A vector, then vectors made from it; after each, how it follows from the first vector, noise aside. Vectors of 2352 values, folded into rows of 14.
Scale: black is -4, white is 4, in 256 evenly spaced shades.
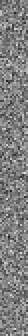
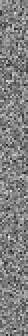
negated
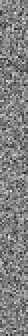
negated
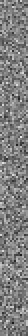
reversed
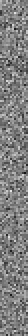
negated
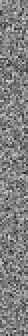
negated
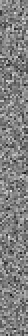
negated
